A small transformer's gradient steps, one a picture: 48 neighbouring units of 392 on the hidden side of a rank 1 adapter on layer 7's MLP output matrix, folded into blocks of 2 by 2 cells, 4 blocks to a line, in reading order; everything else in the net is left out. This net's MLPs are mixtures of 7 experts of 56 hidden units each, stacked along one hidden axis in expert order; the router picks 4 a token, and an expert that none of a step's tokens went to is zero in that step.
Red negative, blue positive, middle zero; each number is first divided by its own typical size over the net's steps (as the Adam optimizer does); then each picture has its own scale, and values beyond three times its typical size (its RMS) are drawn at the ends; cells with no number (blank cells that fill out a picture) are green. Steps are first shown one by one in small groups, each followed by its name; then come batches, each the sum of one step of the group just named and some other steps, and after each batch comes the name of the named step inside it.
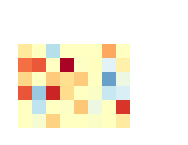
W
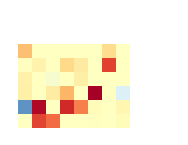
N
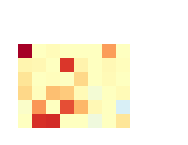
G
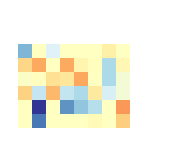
W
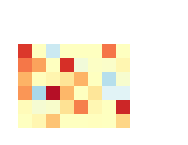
W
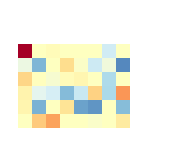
G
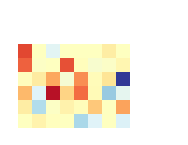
W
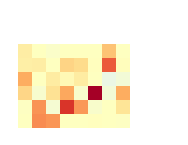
W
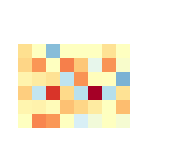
W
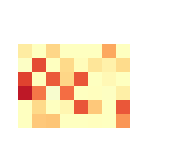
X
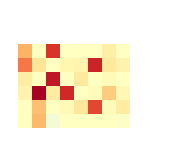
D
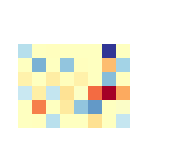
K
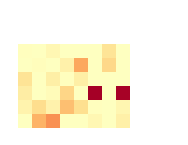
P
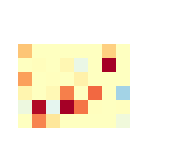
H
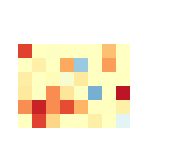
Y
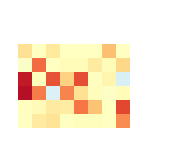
X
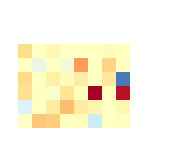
P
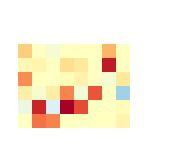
H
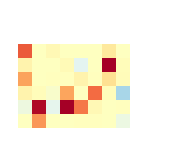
H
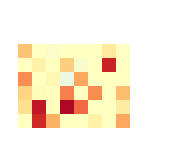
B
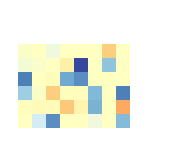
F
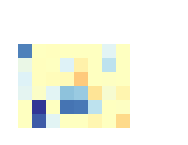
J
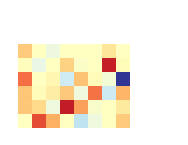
B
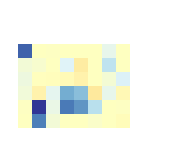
J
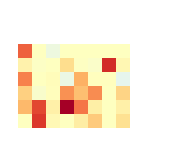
B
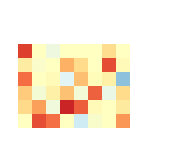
B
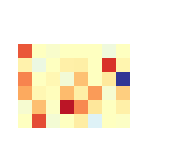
B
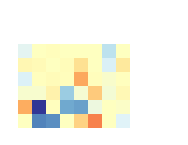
J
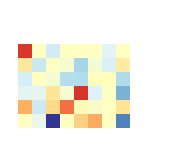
F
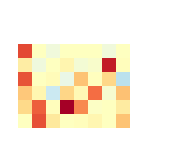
B
